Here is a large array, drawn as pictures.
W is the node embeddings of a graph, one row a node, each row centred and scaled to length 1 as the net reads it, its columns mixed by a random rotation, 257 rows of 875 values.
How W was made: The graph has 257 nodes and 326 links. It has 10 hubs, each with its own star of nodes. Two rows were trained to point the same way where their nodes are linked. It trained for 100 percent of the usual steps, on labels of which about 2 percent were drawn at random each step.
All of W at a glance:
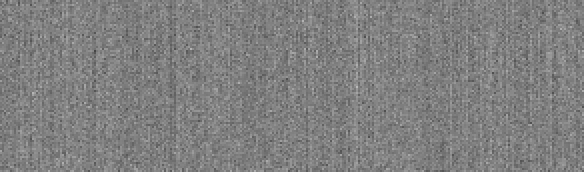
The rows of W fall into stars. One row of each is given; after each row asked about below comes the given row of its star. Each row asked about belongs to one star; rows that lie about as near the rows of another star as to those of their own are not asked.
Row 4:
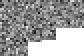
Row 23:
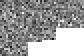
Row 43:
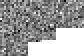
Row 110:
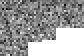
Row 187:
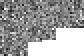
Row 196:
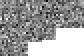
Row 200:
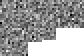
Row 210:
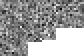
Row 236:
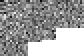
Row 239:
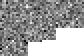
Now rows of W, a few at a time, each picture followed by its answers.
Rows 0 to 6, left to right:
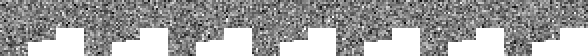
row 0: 4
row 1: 187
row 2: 200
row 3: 187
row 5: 200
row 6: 210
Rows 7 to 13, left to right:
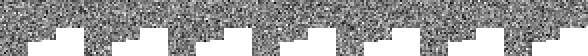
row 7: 236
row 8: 23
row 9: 200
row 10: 110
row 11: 187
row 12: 4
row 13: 236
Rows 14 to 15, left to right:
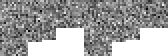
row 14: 43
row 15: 210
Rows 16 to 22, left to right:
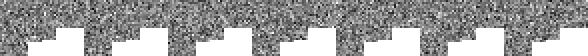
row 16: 110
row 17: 110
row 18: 4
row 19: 23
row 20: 110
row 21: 210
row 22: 196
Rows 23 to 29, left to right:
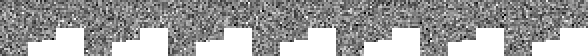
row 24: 187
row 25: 4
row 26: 23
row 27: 110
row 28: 200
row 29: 196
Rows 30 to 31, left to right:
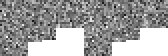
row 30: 23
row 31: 196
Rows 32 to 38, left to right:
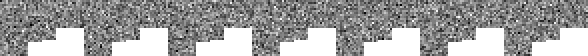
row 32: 200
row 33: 236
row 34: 239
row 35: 23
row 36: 187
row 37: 43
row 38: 200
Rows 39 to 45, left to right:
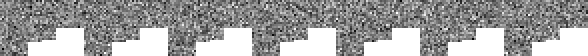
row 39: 196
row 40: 236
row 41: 4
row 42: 43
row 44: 23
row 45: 210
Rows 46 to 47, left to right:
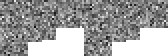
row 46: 196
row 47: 4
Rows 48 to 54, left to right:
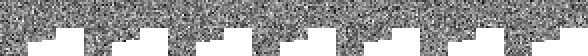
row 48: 4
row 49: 187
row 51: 210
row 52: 210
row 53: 23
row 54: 236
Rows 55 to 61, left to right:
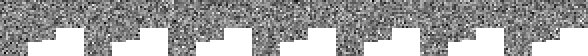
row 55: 236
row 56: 236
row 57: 110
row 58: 187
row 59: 23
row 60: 210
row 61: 187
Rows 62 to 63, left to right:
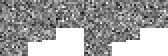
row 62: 23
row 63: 187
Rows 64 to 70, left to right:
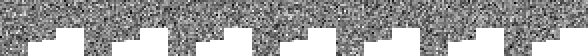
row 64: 236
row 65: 196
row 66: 187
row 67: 200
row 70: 196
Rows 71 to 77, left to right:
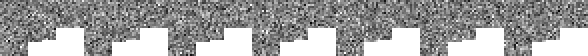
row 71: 200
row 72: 210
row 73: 43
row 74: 210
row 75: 4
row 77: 4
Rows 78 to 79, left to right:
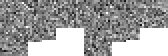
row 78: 4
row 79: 23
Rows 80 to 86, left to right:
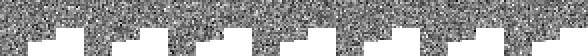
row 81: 187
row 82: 210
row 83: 4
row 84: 4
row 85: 23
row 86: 4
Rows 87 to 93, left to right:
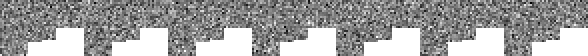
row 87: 187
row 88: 110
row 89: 110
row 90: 4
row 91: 43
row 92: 4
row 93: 23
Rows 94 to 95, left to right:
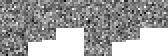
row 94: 43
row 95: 4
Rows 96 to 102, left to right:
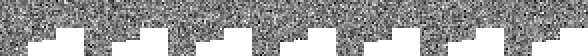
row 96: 4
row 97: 23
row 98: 187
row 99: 239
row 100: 43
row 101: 236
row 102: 187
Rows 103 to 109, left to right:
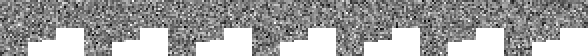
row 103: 4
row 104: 200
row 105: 236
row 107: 23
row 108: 236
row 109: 110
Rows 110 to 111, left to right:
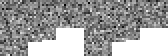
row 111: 236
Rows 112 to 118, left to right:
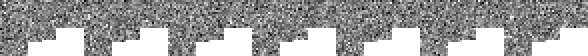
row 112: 239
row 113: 23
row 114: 196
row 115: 210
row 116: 196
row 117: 4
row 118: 196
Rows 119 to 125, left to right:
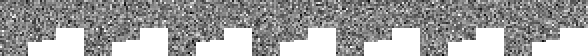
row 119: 23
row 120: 4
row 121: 239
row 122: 4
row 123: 110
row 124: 43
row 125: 236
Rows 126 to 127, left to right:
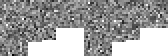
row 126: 43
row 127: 110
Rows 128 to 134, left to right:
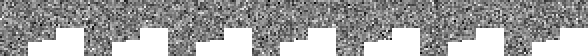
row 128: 23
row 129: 110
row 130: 43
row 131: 23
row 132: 187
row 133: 23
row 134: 196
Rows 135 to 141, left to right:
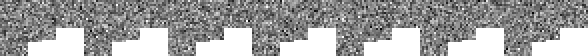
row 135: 236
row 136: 4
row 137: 43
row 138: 43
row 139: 196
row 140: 187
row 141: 187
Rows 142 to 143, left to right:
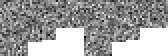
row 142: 43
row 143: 236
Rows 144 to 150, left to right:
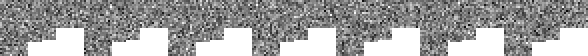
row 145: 4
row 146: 196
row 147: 239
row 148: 210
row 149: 4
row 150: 196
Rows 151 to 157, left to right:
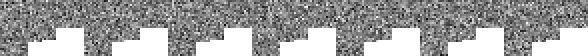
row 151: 239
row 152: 200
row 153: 239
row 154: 210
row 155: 196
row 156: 200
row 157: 239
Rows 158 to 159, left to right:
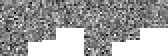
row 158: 4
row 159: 23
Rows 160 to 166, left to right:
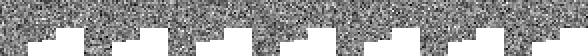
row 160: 187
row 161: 110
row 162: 110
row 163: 210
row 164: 23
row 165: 239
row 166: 200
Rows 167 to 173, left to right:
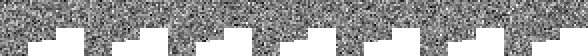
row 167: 43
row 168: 196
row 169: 210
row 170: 236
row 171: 236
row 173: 196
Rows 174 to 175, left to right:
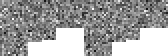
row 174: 187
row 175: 236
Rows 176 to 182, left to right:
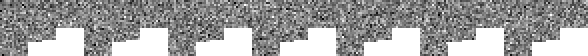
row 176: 23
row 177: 4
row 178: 200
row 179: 239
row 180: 196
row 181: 196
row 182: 4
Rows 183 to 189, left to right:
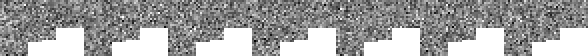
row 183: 43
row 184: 200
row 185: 23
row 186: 110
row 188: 4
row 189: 196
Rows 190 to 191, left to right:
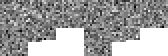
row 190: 43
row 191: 187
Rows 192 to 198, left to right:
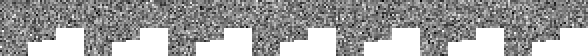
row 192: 23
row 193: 187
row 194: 236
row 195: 239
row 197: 200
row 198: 239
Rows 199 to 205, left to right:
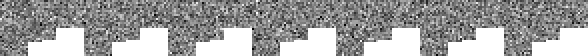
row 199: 23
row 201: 210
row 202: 239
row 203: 196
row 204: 43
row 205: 23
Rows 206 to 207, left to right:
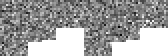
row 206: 187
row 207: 196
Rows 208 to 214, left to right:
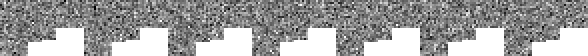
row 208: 239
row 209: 187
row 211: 196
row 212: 210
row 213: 239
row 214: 236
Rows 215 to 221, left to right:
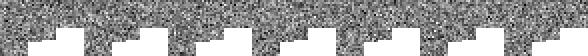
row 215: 110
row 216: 196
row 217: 236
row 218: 239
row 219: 187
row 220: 239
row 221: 196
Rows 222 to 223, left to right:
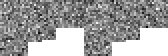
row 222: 239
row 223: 43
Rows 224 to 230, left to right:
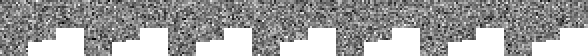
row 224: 210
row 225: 239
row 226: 239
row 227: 110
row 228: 110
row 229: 239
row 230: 236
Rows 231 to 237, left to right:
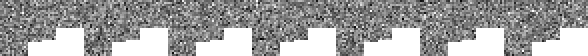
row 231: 23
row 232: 210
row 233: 236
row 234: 239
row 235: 210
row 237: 23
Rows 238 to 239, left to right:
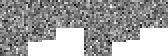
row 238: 4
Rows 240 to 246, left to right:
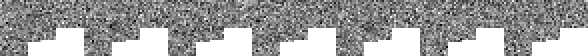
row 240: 196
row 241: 200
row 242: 43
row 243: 4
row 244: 23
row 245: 110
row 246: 23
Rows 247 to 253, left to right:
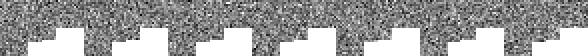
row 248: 23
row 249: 200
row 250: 196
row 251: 4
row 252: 200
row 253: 210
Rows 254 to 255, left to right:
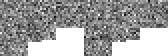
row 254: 210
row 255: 239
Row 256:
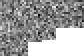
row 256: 210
